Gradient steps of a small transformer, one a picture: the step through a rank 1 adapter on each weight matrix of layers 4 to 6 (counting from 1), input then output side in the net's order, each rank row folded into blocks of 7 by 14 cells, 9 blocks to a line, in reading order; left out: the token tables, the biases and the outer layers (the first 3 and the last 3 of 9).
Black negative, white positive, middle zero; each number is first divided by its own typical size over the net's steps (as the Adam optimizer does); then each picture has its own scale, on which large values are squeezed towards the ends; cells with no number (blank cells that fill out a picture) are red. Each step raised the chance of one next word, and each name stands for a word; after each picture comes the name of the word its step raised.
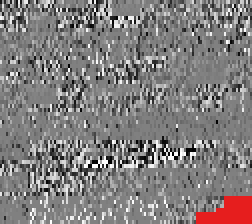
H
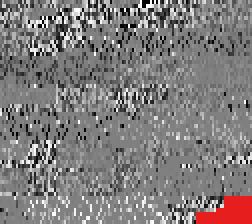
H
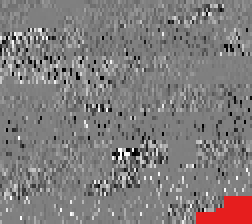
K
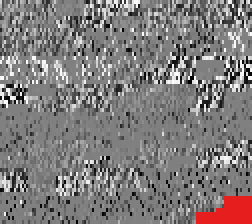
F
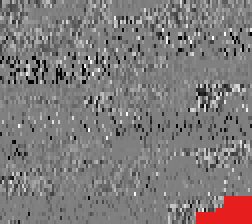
K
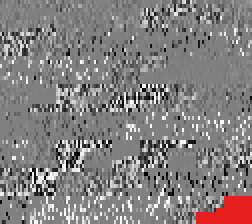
H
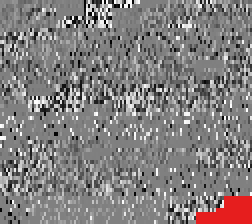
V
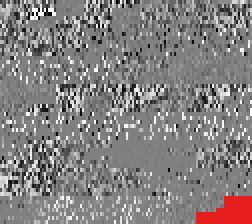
V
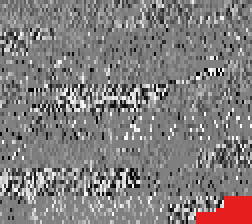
V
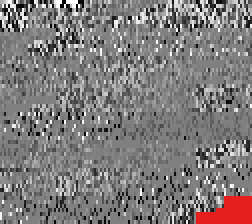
F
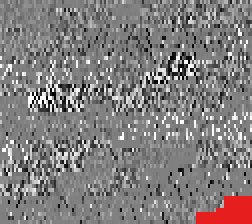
V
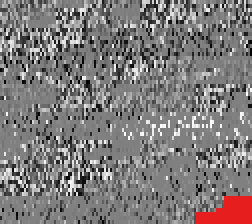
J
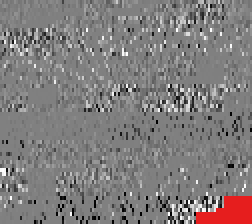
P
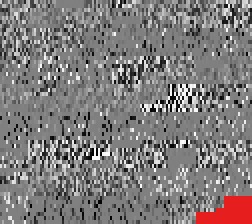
F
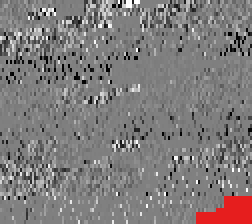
K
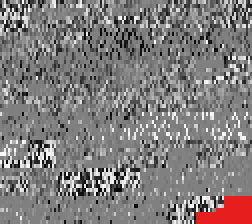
J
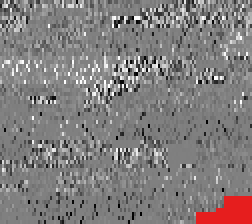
P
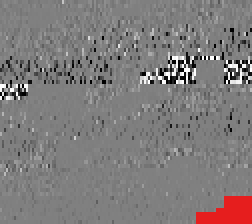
K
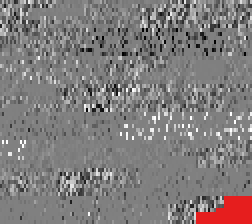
J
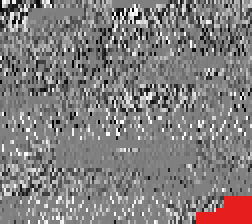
H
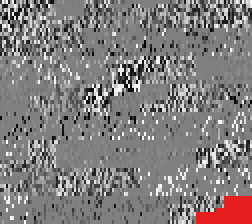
F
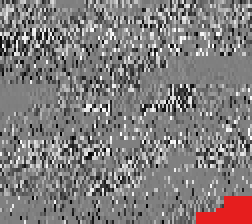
F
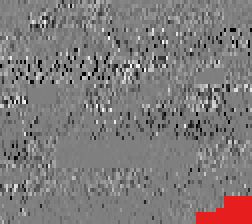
K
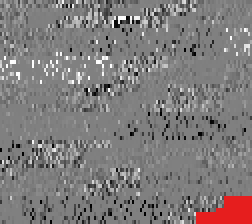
P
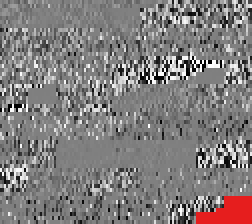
F
